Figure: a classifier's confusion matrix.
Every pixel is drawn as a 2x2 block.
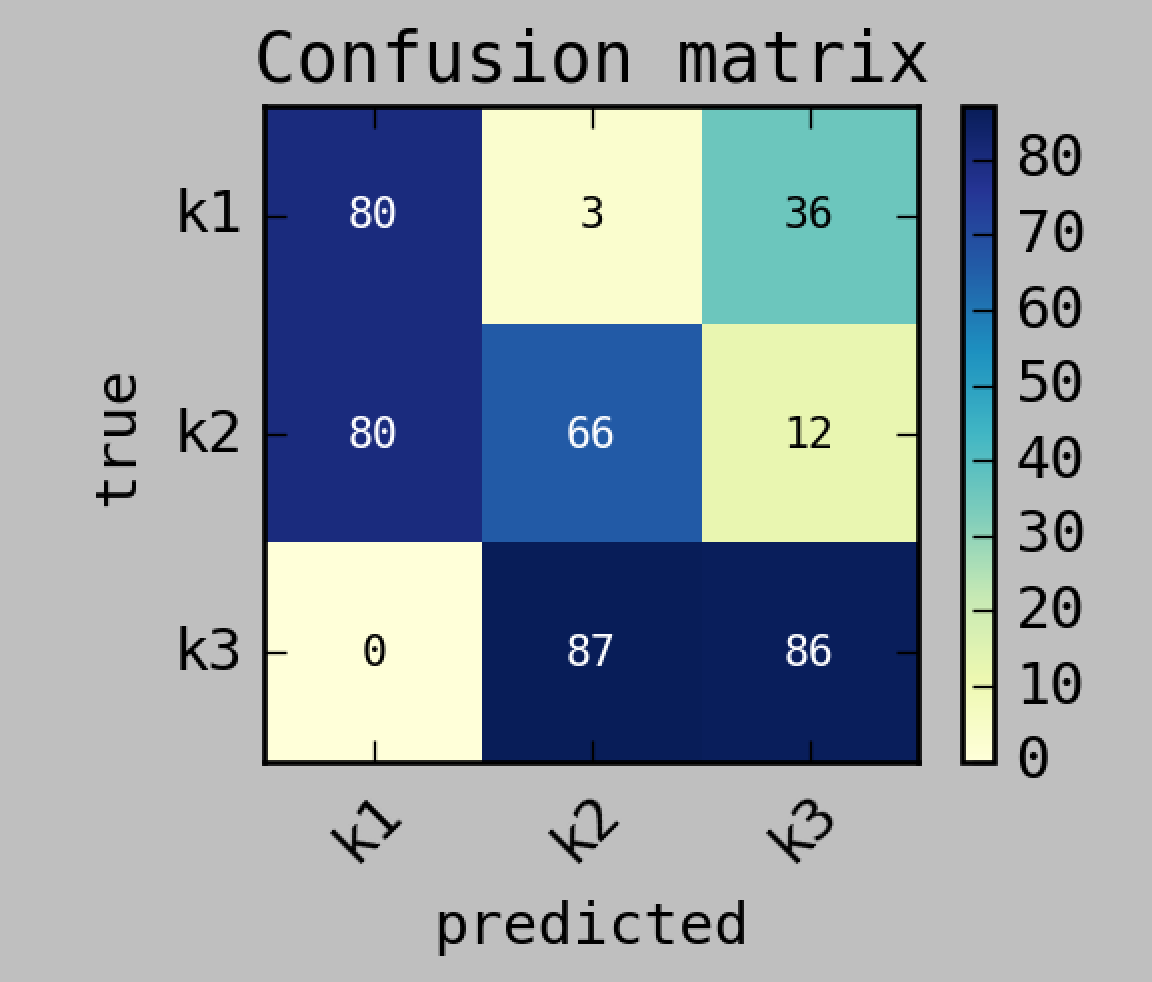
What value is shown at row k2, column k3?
12
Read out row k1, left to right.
80 3 36
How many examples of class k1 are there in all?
119
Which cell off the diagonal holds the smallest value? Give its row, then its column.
k3, k1
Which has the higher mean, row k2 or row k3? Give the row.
k3
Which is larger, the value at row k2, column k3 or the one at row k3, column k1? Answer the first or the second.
the first
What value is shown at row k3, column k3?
86
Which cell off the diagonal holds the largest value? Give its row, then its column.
k3, k2
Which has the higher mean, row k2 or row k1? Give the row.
k2
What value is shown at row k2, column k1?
80
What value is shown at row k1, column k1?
80
